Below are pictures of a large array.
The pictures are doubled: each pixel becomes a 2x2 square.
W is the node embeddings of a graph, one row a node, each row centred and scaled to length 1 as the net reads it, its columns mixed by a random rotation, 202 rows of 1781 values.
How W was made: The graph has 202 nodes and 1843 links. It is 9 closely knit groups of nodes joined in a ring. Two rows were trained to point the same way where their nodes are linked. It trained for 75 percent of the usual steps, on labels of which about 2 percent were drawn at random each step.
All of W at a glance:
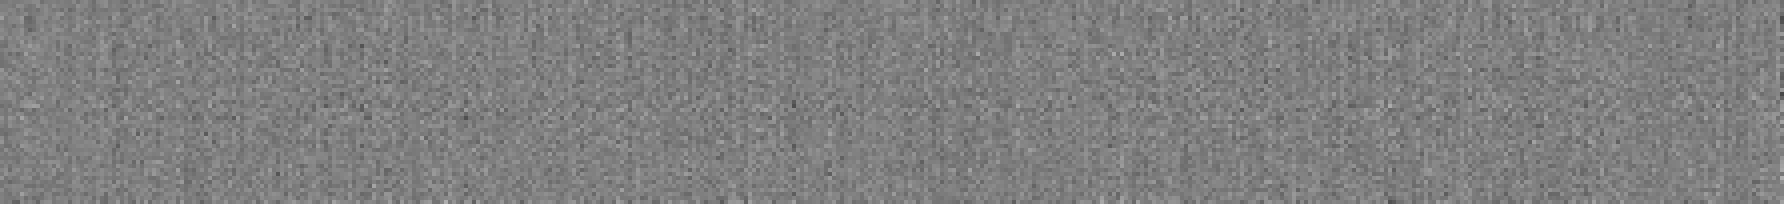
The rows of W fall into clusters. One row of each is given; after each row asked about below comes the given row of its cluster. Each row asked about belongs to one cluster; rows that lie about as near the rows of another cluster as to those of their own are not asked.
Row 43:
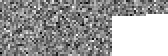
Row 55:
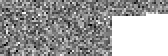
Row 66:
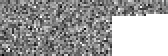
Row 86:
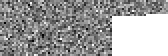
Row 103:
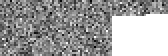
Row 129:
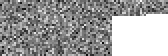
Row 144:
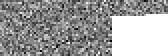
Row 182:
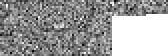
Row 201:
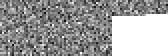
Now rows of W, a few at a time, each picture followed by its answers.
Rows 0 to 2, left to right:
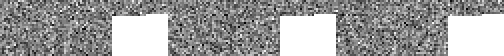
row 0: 129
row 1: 66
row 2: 182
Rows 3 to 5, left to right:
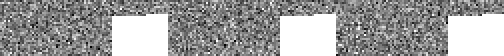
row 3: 144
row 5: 66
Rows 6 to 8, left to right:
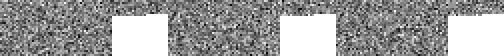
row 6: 86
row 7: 182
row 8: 182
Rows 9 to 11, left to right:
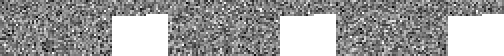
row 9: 66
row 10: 129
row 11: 129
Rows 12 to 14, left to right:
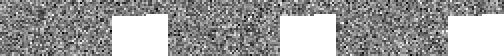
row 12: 86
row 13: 182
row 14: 103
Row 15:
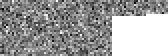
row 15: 55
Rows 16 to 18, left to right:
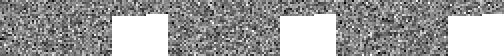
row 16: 66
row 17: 86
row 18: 86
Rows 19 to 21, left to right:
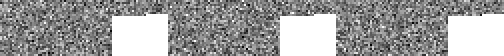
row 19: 86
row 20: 129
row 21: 66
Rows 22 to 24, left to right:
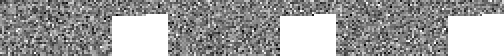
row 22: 201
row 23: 86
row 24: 86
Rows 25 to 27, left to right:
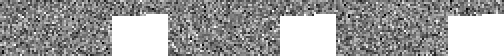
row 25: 129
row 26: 66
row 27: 182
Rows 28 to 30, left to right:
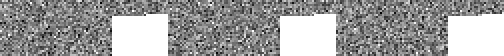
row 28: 86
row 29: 86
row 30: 201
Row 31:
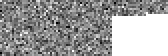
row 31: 43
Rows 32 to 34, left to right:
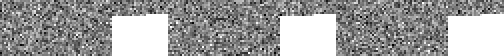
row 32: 43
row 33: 201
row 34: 144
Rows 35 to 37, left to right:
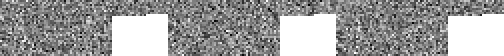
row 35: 66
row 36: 103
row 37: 66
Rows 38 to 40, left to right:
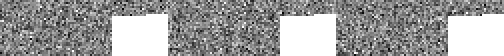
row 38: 43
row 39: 129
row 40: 66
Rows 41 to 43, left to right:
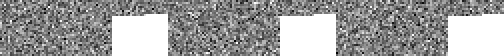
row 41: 201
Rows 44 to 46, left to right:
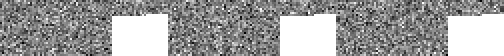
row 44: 129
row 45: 129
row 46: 144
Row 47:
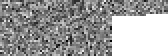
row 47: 144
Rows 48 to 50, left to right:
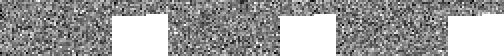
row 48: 43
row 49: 144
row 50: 55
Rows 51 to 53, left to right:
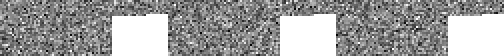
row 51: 66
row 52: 182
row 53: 182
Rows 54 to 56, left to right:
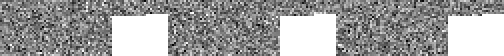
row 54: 144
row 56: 66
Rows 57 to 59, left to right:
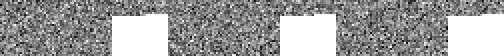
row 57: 129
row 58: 66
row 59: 144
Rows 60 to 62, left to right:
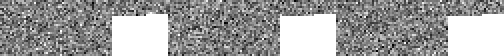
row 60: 55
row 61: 43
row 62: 144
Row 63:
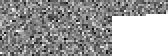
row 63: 201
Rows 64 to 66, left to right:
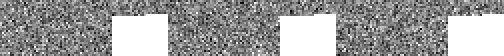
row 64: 201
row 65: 144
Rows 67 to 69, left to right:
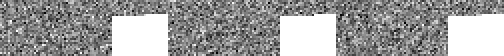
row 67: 201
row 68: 86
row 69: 182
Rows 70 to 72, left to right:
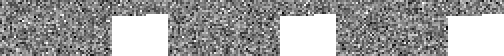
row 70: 129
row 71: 129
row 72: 144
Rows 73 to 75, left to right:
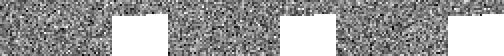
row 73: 182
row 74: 43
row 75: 66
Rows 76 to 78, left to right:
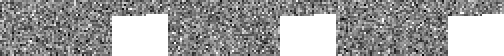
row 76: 43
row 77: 103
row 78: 129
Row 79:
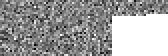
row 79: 66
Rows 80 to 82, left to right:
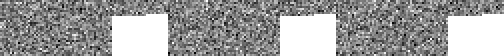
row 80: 144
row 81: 43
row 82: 43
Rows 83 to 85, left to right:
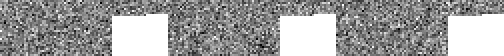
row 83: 86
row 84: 103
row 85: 182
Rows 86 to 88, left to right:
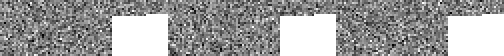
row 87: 66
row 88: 144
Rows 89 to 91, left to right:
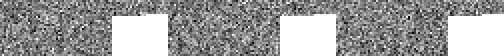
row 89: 129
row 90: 182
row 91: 129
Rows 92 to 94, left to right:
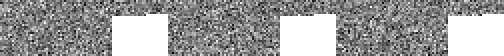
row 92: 86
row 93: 55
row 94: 66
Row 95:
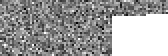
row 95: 66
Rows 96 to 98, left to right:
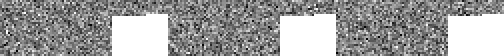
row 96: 55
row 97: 66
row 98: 43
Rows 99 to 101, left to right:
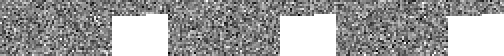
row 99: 55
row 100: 43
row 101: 144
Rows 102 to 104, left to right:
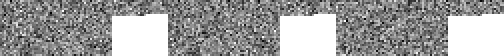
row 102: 103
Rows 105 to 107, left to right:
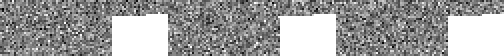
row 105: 55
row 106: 144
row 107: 144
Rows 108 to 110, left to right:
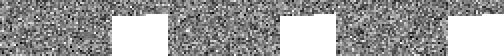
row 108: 129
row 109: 201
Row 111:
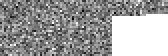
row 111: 129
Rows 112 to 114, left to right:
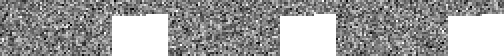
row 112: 182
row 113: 86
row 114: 103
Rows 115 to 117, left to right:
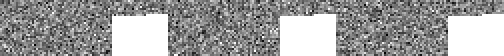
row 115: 66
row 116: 103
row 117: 86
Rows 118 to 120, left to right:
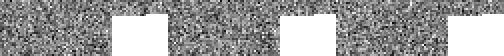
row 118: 103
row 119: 103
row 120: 43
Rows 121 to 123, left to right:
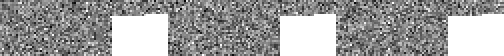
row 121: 144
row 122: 86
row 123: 129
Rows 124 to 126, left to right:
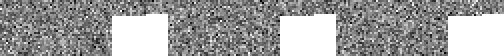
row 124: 103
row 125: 201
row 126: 129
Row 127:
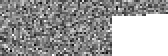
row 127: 66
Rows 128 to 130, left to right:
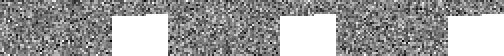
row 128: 144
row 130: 144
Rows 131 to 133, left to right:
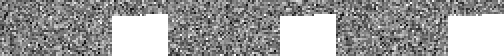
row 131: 182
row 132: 66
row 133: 182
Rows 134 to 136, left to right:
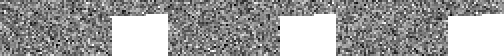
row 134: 144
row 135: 144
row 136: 129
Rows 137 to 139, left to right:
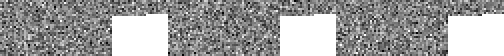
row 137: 86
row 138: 43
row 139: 66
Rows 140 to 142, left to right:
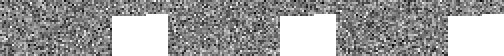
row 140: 86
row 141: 55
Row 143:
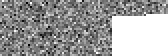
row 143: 86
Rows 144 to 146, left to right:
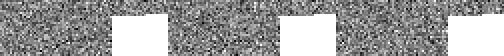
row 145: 144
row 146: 103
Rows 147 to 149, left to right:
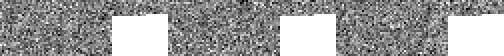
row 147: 129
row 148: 144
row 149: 182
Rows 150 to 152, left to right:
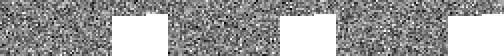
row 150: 55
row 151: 43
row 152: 129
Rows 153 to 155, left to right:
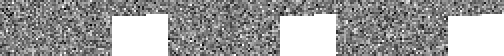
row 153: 55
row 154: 66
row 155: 201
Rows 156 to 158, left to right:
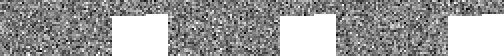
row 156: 144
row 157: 129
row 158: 182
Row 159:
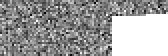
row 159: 201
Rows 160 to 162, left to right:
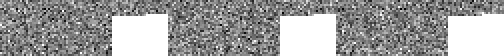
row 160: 201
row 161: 129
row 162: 55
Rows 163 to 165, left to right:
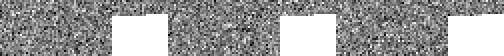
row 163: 43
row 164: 182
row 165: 201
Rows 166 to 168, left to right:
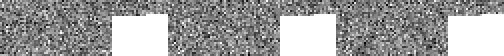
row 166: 55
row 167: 103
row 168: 103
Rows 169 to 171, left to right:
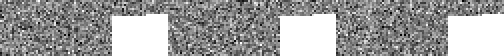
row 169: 43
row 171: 43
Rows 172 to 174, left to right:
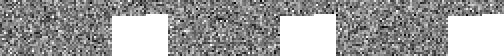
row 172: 103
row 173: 201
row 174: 43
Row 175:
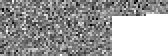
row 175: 55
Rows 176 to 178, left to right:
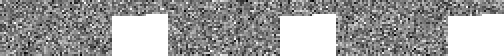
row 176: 103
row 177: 144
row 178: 129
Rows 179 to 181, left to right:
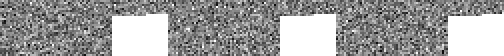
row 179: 86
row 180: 201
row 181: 201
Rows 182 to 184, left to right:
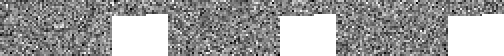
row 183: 144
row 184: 86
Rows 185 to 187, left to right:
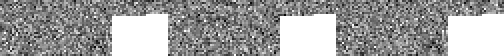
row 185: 103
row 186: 201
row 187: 103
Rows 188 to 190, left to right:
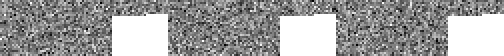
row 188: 86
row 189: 144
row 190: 43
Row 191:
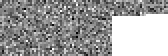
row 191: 129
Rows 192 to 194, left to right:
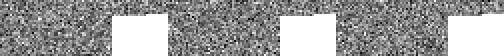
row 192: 182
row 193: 144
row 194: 103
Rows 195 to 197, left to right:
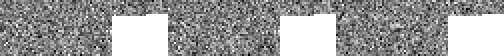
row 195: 103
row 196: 103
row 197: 182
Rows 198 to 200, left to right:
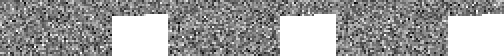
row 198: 201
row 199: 129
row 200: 129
